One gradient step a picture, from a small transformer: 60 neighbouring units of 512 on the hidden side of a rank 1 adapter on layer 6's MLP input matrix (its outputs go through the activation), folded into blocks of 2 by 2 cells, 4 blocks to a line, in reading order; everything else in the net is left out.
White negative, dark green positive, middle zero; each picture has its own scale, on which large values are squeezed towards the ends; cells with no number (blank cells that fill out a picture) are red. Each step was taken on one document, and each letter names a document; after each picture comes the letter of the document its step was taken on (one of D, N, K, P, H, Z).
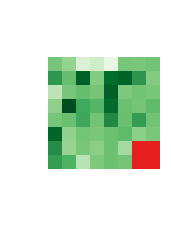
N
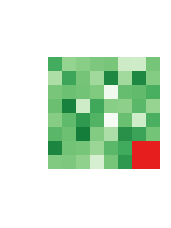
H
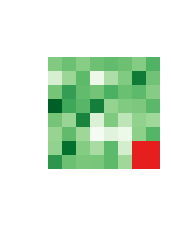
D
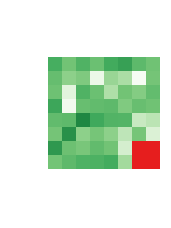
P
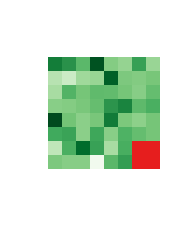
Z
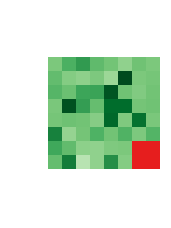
N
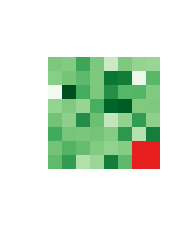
N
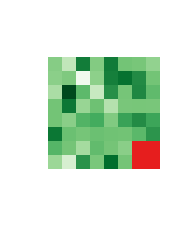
N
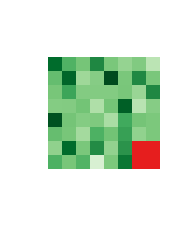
Z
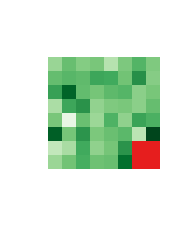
H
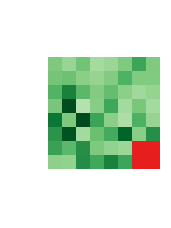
P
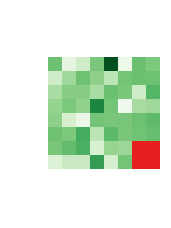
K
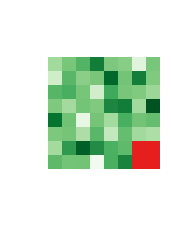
Z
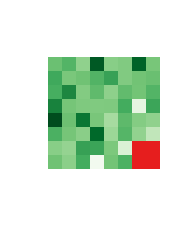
Z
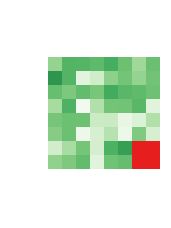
D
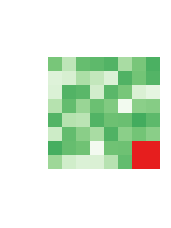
K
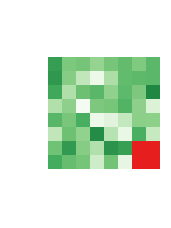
D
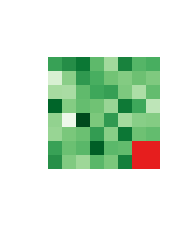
K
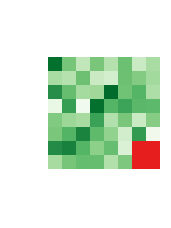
H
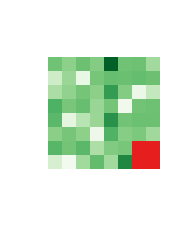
K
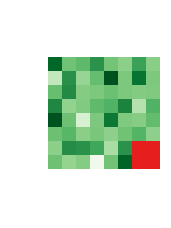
Z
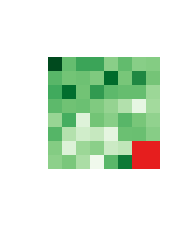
Z
